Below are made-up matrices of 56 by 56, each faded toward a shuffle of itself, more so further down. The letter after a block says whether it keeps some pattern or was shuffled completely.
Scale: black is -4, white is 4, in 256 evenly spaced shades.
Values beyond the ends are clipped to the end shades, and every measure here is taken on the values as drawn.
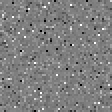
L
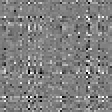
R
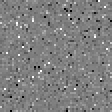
L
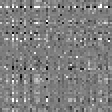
R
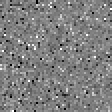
L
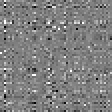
R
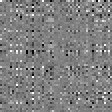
R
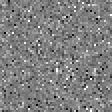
L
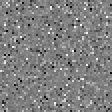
L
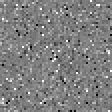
L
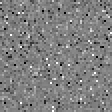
L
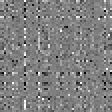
R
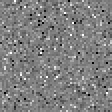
L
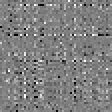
R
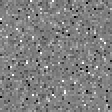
L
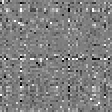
R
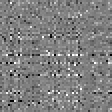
R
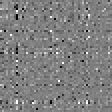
R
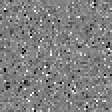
L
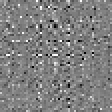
R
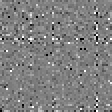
R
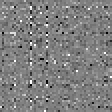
R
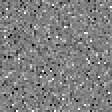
L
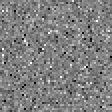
L
